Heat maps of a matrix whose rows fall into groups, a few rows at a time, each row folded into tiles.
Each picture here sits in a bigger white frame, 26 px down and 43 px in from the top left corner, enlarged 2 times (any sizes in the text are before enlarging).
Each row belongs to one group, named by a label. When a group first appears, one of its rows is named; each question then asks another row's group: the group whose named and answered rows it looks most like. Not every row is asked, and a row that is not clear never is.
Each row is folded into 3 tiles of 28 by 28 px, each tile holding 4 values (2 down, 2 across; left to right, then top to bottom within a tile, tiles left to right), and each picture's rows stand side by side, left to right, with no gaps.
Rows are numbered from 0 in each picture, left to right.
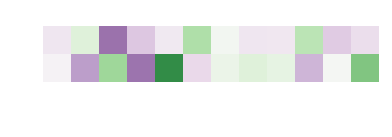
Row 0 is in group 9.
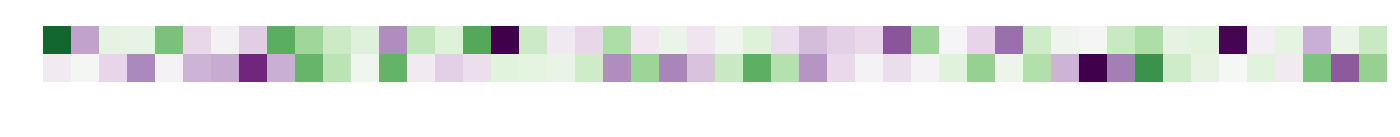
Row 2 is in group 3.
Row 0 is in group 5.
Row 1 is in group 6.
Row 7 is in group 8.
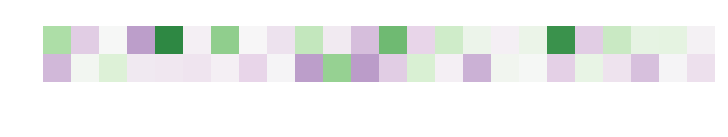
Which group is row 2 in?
5
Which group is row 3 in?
5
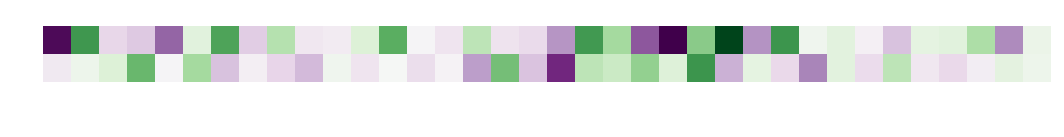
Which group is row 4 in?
5
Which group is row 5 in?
3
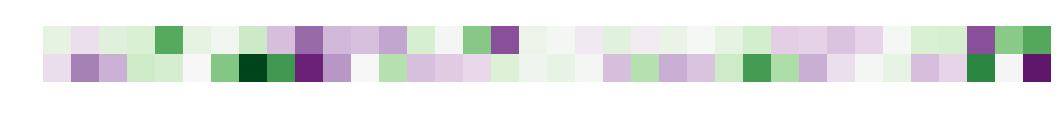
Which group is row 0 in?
6
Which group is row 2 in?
3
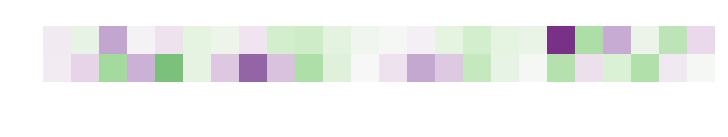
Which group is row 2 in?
6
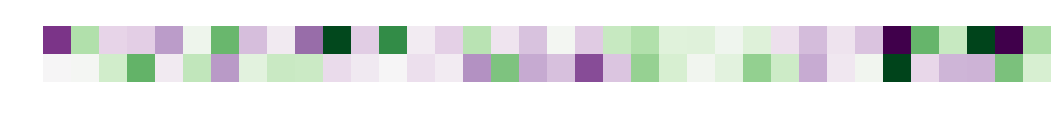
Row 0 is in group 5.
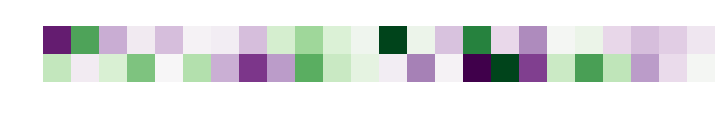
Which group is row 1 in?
6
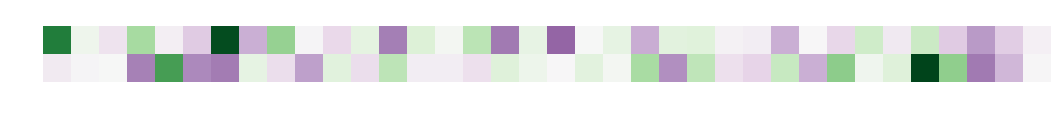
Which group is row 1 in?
5
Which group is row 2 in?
3
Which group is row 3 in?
8
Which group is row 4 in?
9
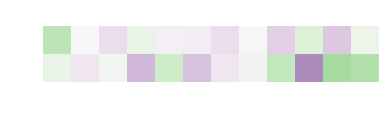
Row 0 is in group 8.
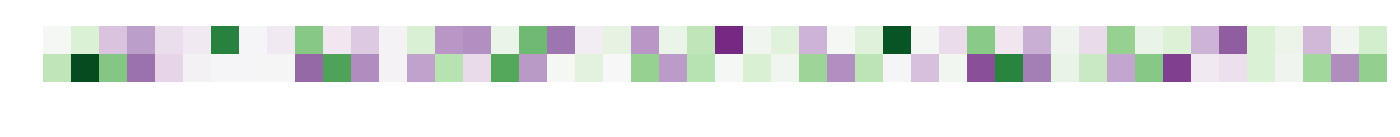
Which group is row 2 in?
9
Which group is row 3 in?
8
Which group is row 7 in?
8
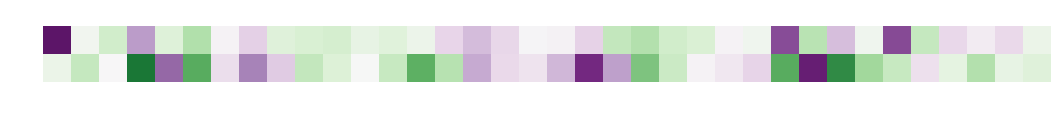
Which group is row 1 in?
6
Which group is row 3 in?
6
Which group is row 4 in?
9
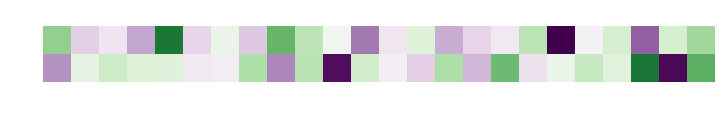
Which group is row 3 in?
8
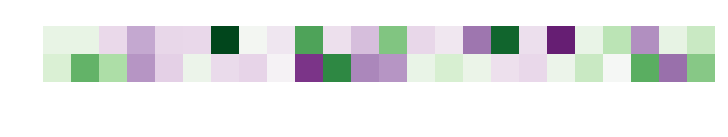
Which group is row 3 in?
8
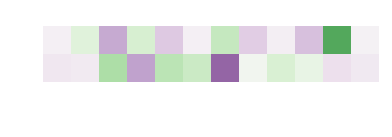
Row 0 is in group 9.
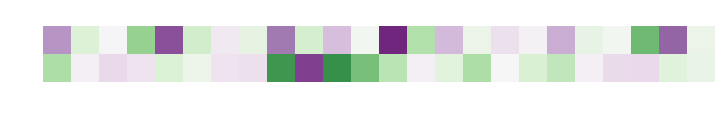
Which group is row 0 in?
3
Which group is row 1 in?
9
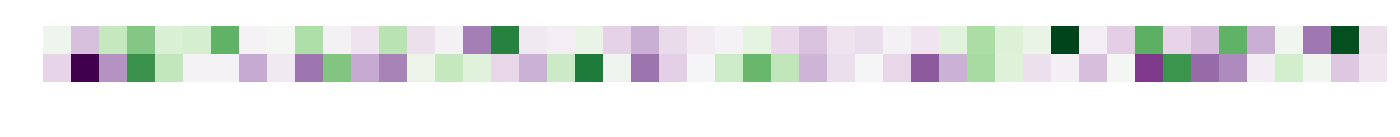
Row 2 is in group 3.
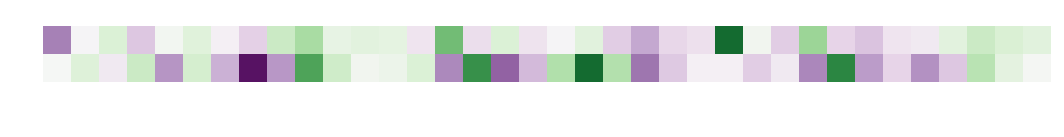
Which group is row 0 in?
8
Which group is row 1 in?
6
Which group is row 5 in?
6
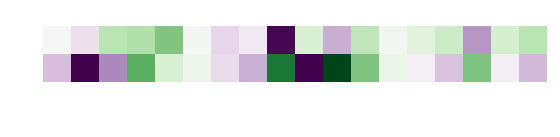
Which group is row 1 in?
9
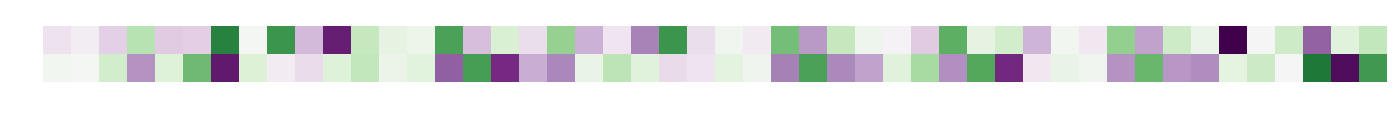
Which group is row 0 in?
9
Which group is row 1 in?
5
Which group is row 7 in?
8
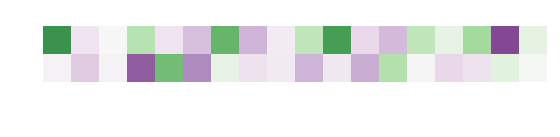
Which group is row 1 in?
5
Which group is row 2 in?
3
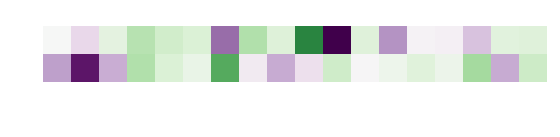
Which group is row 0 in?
6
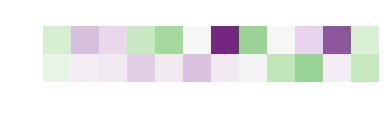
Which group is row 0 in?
5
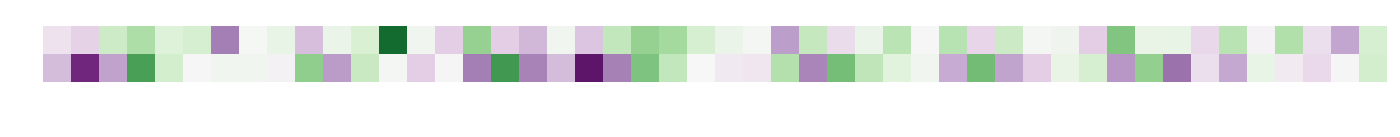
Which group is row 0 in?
6
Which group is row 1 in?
8
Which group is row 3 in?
6
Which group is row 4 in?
9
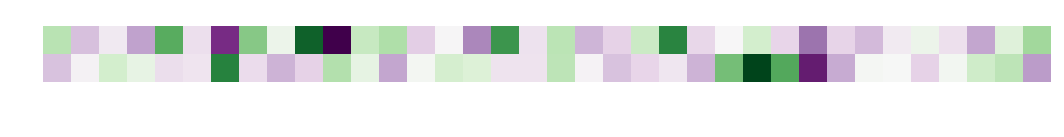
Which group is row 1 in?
3
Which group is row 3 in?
5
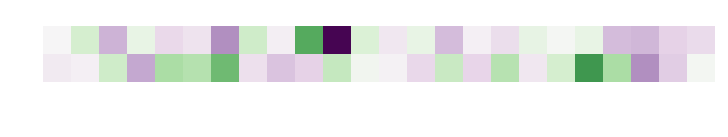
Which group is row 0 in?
9
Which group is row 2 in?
9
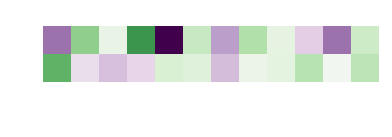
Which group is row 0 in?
3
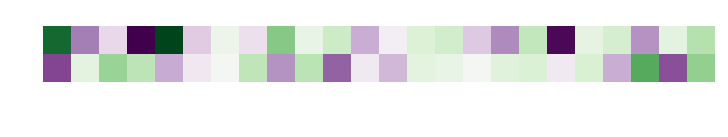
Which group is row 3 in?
8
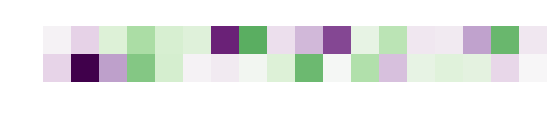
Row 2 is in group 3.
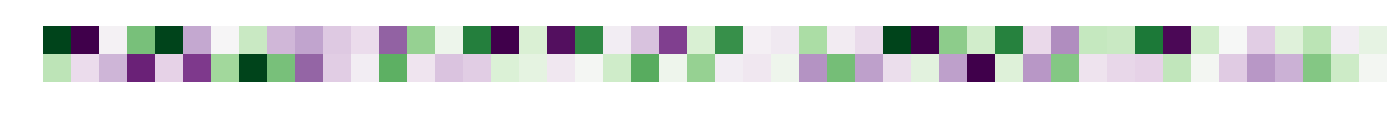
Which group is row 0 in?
5
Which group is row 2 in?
3
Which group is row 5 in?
5
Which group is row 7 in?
6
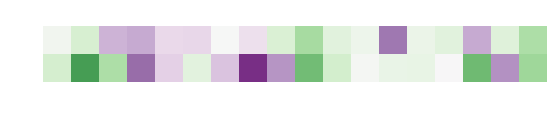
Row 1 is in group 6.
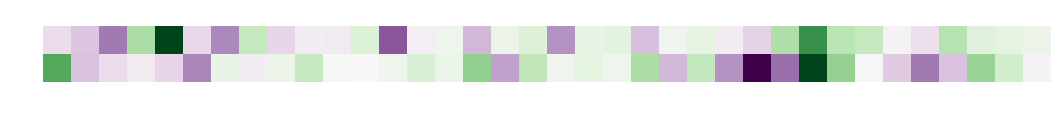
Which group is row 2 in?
8
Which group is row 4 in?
6
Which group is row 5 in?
6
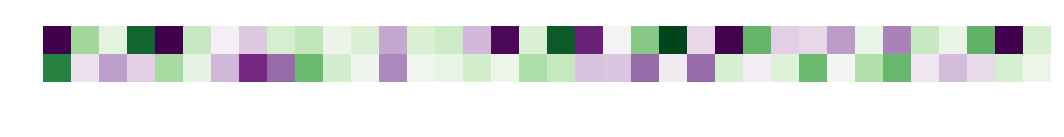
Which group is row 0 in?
3
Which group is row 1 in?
6
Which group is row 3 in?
5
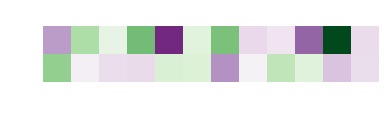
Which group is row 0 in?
3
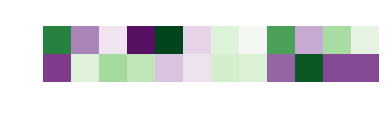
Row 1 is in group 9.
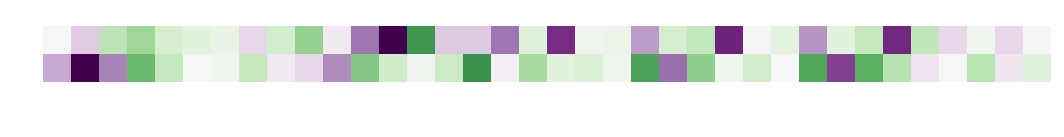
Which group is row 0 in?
6
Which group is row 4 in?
8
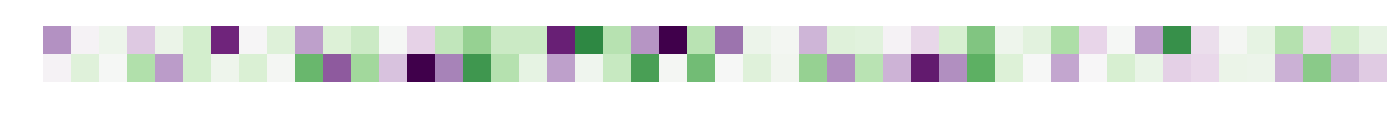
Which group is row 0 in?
8
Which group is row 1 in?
8
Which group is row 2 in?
6
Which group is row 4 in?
8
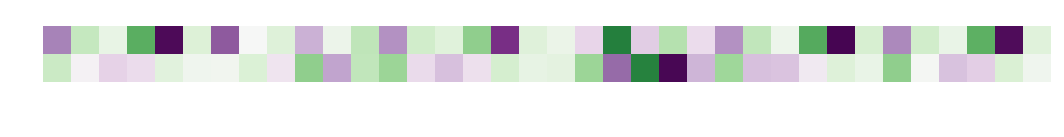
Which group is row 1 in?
8
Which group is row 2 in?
3
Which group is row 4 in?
3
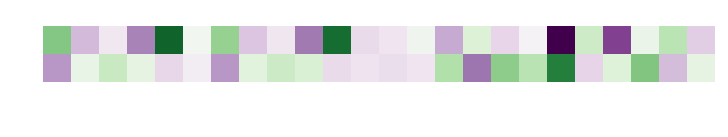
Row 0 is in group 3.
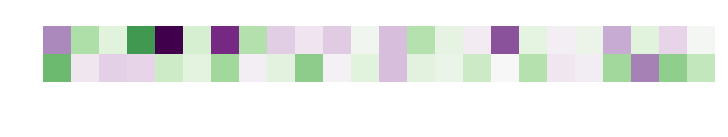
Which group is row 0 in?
3
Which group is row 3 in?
9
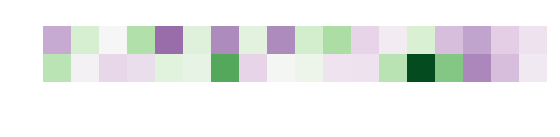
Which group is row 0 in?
3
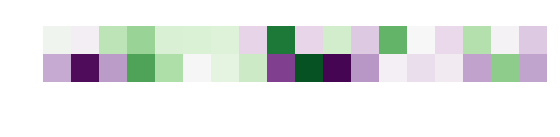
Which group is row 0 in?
6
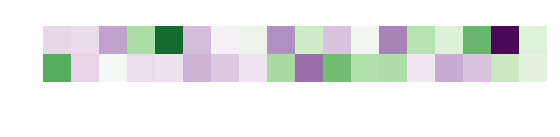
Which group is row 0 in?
5
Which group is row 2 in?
3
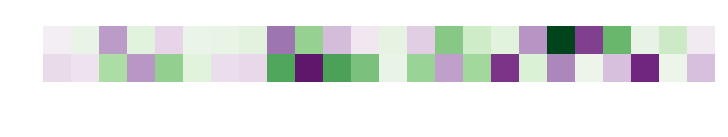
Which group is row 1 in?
9
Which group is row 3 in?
5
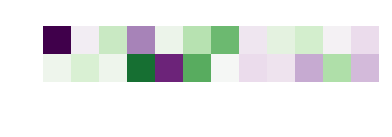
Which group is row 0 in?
8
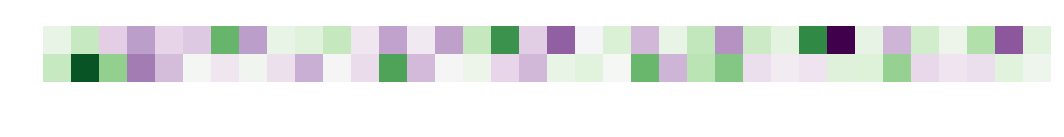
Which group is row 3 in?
8
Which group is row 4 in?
3
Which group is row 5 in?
3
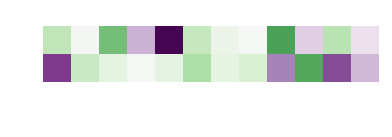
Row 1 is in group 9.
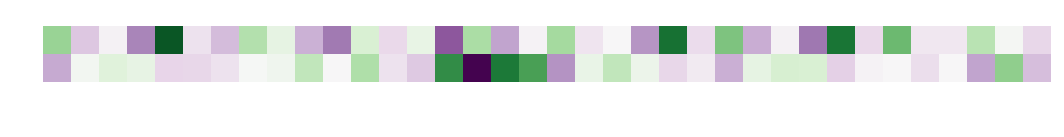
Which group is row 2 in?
9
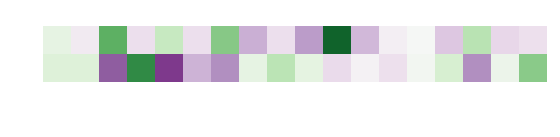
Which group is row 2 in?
9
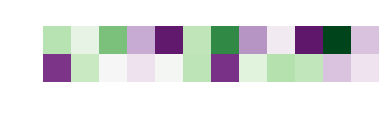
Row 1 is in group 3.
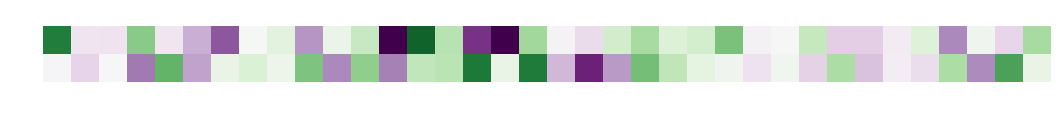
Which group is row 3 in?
6
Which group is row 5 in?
9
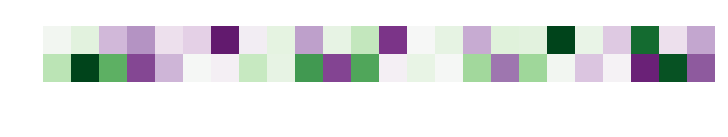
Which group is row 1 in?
8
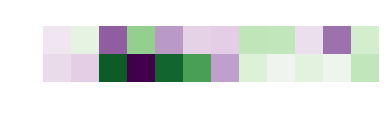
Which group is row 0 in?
9
